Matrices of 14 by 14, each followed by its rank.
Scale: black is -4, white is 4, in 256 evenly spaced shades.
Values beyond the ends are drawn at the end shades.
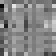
two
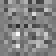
three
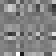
two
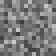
full rank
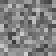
full rank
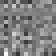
three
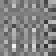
two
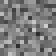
full rank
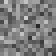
full rank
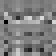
two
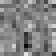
three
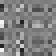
two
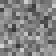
full rank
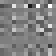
two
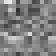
three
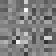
three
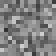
full rank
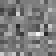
three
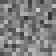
full rank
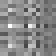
two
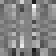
two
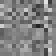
three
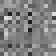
three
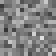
full rank
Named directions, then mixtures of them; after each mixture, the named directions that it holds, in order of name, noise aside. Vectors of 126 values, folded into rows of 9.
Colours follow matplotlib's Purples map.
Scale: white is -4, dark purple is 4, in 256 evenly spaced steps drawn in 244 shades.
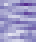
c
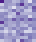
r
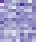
c, r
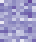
c, r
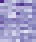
c, r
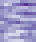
c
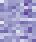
c, r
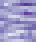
c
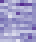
c, r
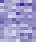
c, r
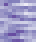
c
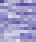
c, r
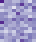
r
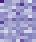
r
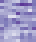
c, r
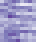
c, r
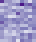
c, r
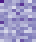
r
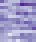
c, r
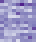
c, r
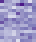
c, r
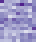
c, r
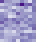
c, r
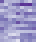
c, r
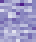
c, r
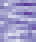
c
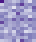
r
